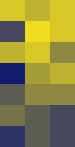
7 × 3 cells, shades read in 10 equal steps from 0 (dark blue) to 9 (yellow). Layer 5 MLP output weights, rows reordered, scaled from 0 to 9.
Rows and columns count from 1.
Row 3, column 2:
8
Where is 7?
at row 1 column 2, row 3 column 1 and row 4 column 3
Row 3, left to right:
7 8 5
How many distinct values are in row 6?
3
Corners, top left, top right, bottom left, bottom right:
8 8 1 2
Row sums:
23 19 20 13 13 9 6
